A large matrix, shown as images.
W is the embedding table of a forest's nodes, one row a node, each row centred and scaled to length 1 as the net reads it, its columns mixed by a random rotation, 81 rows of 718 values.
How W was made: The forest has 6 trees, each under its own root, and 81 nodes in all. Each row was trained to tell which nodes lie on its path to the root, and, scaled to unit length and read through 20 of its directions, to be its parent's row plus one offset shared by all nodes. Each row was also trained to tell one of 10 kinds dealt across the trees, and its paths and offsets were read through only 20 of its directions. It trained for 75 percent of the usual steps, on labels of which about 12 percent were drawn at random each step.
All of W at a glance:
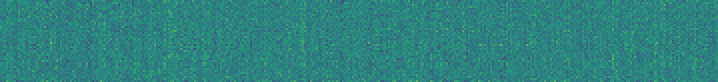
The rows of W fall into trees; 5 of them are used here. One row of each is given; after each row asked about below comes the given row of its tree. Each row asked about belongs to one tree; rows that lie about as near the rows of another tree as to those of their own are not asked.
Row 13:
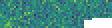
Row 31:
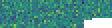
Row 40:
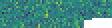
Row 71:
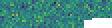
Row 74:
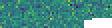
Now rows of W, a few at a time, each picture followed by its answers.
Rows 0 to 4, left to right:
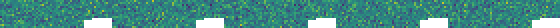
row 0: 40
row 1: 40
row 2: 31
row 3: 31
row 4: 74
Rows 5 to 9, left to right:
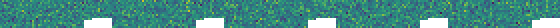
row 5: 31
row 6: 71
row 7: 13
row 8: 40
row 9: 74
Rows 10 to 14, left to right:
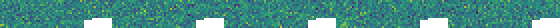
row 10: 31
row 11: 13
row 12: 31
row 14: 31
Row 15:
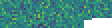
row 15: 74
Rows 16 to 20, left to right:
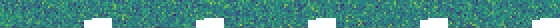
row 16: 74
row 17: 74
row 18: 31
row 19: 71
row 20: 31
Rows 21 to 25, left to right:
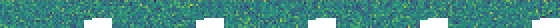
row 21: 13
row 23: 40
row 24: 40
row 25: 74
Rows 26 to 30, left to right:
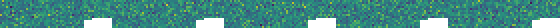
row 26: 31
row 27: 13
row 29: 40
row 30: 74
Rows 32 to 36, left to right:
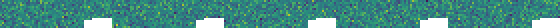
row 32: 31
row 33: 13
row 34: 40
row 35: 71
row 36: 74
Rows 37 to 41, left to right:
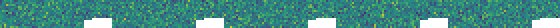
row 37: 13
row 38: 71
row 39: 31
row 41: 31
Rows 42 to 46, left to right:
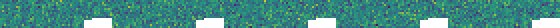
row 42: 74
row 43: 31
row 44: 40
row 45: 74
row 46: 40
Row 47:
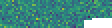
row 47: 13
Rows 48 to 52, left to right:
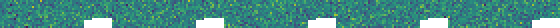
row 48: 40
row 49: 71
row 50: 13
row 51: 31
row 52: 13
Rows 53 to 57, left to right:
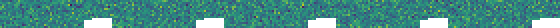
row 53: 74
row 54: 31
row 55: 74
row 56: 40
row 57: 31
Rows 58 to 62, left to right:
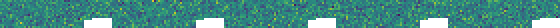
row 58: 40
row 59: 40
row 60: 74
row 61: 74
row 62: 31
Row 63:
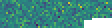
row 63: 40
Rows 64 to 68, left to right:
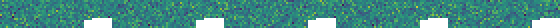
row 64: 31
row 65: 40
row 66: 74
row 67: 40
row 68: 13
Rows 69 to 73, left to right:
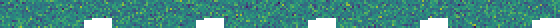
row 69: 40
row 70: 13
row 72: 13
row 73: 40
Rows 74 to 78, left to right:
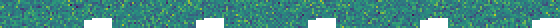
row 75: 71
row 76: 71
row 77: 13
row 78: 40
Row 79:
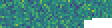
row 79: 31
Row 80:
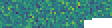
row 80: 74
